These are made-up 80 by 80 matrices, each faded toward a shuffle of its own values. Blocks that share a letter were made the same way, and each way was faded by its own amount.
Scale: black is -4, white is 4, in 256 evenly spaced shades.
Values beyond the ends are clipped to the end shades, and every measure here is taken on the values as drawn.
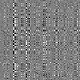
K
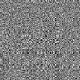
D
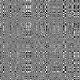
K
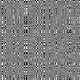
K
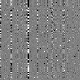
K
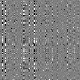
K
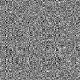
D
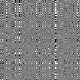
K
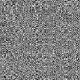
D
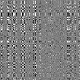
K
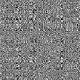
D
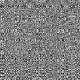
D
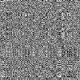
D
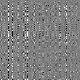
K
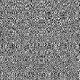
D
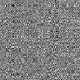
D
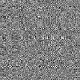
D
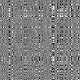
K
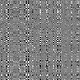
K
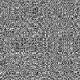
D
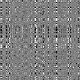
K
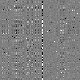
K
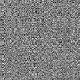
D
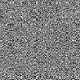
D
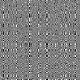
K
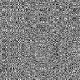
D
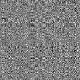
D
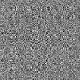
D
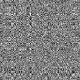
D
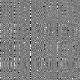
K
